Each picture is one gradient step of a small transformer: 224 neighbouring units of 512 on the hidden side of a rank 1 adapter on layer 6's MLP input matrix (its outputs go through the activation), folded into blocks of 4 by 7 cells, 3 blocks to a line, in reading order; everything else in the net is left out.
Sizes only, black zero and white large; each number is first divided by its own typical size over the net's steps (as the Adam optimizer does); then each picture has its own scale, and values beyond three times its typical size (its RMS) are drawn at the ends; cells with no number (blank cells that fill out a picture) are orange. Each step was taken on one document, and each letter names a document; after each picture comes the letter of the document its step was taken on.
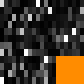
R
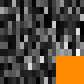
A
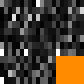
R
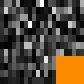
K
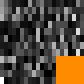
A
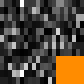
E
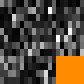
K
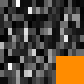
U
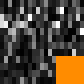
E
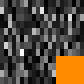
A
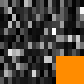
K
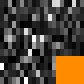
U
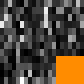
E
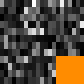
U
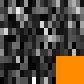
A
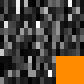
U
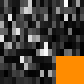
E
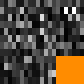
E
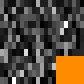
U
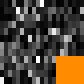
R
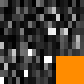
K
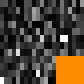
R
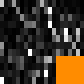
R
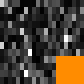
R
